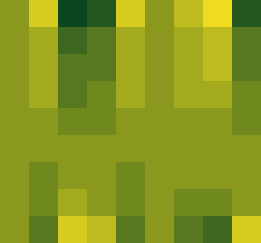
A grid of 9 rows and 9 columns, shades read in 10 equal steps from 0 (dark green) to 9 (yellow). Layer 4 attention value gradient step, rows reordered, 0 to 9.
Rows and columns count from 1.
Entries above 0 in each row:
8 9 9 9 9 9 9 9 9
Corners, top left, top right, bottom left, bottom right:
5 1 5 8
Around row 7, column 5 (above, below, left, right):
5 4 5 5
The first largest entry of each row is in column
8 8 8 2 1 1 1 3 3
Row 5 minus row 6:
0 0 -1 -1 0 0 0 0 -1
